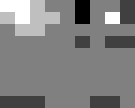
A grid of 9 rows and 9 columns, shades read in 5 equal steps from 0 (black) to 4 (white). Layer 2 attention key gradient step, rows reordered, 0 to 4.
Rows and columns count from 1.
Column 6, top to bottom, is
0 0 2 1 2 2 2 2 2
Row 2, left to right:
3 4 3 3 2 0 2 4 1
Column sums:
20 22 20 19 18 13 17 18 15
